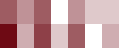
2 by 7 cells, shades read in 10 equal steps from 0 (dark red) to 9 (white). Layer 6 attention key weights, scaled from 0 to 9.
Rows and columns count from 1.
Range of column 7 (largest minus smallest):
1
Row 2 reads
0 6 2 7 3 9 6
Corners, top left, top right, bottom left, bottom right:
3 7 0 6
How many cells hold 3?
3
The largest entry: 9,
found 2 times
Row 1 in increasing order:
3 3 5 5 7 7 9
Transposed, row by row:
3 0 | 5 6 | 3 2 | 9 7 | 5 3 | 7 9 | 7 6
